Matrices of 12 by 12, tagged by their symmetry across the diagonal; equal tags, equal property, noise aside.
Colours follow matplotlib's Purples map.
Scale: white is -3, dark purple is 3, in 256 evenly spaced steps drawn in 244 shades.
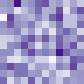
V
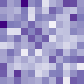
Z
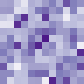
Z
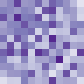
Z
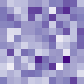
V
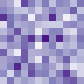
V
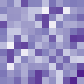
Z
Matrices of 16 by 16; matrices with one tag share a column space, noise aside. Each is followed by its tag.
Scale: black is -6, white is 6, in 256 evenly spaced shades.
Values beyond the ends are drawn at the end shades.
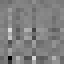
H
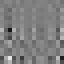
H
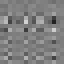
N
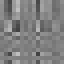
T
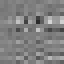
N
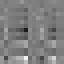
H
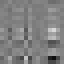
H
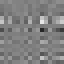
N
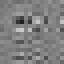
N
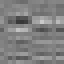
N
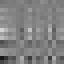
H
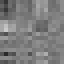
T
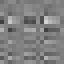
N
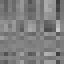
T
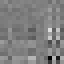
H
